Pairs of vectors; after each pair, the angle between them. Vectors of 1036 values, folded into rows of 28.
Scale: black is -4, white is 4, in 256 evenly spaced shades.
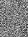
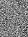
nearly parallel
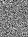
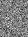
partly aligned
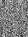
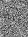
orthogonal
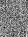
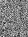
partly opposed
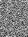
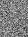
orthogonal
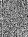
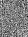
nearly parallel
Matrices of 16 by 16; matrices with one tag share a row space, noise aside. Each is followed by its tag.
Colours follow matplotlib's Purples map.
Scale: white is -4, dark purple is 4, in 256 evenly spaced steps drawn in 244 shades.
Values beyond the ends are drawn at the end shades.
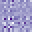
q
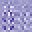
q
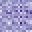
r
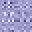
q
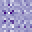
q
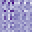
q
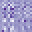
q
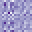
q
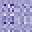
q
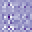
q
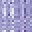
q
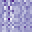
q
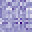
r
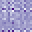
q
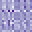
q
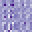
q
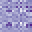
r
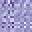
q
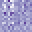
q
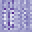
q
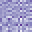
r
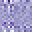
q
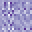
q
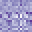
r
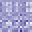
r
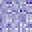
r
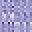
q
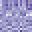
r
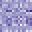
r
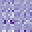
q
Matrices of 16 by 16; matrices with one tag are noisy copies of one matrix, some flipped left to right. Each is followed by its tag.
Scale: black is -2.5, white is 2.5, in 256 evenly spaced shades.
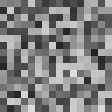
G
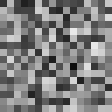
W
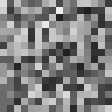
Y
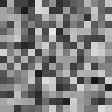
W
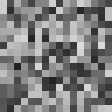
Y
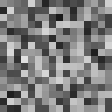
G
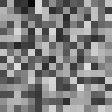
W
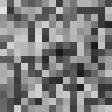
Y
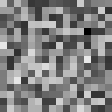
G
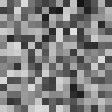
W
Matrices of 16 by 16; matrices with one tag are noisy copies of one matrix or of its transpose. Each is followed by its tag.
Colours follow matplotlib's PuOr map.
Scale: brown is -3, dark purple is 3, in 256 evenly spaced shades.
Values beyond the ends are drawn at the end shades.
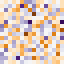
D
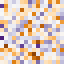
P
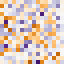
D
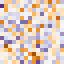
P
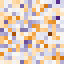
D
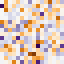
P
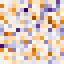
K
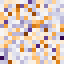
D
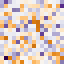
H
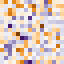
K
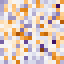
H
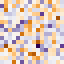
P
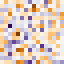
K
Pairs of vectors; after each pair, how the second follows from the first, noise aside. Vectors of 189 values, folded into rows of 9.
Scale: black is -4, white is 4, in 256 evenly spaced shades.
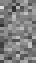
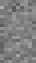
shrunk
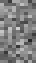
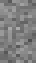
shrunk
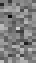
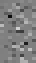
partly zeroed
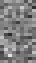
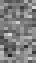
negated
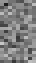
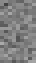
shrunk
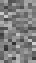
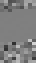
partly zeroed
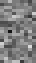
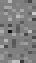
partly zeroed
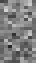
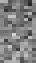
negated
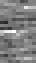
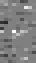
partly zeroed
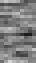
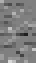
partly zeroed
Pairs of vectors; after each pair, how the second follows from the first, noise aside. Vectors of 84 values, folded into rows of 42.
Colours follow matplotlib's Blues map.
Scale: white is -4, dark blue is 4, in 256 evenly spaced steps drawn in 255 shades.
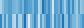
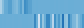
partly zeroed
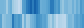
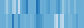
partly zeroed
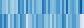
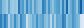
copied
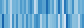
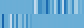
partly zeroed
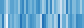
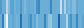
partly zeroed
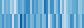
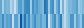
copied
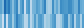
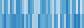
reversed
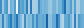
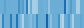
partly zeroed
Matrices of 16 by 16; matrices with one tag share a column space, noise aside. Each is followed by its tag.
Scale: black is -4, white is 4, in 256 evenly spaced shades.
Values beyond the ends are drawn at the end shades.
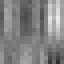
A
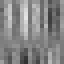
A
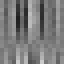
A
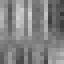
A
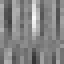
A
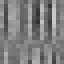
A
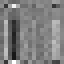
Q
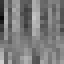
A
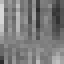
A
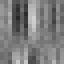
A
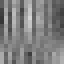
A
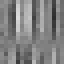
A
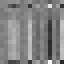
Q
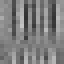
A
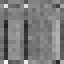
Q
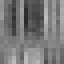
A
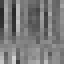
A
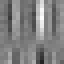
A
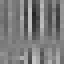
A
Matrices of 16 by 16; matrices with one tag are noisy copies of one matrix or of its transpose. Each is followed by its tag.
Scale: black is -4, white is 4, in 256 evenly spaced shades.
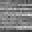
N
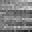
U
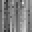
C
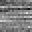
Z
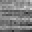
U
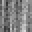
C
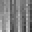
U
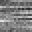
Z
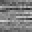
Z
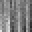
U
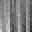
U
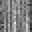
N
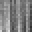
U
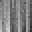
U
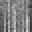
N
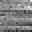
U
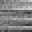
U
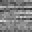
Z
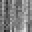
C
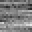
C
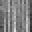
N
